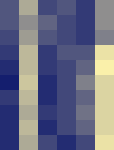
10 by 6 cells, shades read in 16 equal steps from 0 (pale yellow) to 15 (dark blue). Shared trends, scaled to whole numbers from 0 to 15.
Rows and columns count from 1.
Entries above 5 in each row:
5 6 6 4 4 4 4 4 4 4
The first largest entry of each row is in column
5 5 5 1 1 1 3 1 1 1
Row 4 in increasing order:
1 4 11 11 13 13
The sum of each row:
59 60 62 53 53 54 55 55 56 58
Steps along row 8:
down up down down down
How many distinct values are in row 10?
4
